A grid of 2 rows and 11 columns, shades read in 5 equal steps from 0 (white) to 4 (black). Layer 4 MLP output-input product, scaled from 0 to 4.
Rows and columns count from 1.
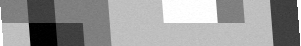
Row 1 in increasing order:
0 0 1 1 1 2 2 2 2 3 3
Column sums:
3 7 5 4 2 2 1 1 3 2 6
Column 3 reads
2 3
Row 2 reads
1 4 3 2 1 1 1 1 1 1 3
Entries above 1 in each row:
6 4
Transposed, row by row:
2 1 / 3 4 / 2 3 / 2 2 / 1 1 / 1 1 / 0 1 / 0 1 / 2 1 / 1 1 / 3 3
